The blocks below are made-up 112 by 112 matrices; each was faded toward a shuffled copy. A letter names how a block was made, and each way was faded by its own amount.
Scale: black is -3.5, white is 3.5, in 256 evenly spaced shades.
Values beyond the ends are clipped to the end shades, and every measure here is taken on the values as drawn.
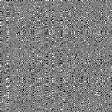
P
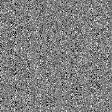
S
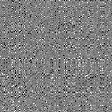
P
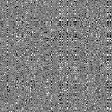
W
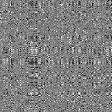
P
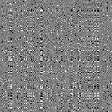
P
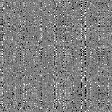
W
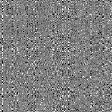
W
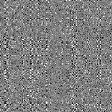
W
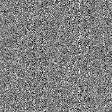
S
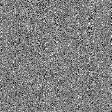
S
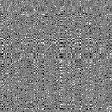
P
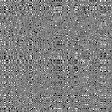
P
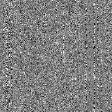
S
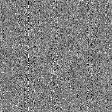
S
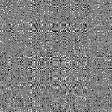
P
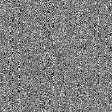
S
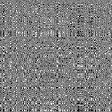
P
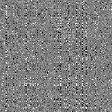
W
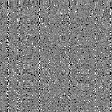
W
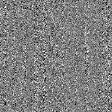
S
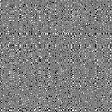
P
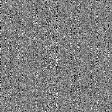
S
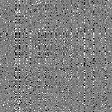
W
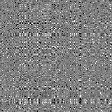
P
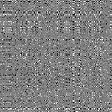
P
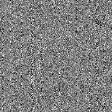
S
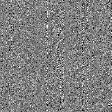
S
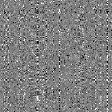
W
